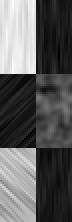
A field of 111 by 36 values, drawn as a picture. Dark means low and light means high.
It is made of 3 by 2 panels. Panel 1,1: very high, streaked downward, faint in contrast. Panel 1,2: very low, streaked downward, faint in contrast. Panel 2,1: very low, slanting up to the right, faint in contrast. Panel 2,2: low, blotchy. Panel 3,1: high, slanting down to the right. Panel 3,2: very low, streaked downward, faint in contrast.
